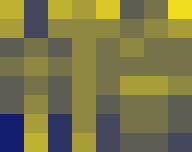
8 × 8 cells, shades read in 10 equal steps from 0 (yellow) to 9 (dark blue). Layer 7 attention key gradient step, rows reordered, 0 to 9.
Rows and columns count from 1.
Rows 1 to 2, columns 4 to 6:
3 1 6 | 4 4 5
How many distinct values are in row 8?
6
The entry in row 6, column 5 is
6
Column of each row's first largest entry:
2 2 1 1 1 1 1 1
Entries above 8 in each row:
0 0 0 0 0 0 1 1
